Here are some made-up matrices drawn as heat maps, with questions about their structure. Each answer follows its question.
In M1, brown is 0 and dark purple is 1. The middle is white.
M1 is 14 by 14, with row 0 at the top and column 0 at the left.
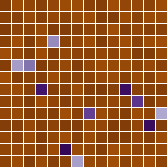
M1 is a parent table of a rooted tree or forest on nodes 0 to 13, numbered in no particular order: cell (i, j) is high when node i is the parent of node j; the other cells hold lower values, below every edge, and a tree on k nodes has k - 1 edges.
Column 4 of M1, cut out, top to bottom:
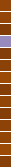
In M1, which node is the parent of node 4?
3
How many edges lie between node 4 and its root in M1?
3
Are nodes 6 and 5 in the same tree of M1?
yes
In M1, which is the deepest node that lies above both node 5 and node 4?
7
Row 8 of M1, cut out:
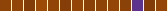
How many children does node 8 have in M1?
1
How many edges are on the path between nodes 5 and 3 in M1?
4
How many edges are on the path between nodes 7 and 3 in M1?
1
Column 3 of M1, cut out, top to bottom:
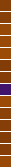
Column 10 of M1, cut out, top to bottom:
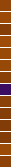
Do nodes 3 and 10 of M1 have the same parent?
yes
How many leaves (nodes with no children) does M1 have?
6
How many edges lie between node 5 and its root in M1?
4
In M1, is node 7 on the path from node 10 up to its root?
yes
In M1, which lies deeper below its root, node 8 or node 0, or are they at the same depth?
the same depth
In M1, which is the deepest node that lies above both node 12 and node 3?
7
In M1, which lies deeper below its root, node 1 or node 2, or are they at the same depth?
the same depth
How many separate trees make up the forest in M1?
3
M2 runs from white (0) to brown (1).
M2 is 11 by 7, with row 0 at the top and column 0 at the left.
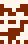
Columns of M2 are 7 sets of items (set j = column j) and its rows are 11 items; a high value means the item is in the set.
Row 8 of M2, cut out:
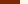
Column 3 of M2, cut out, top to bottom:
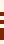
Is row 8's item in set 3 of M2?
yes
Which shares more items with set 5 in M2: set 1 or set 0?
set 0
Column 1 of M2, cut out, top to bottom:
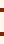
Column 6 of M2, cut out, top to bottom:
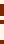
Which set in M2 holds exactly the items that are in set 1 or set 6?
0
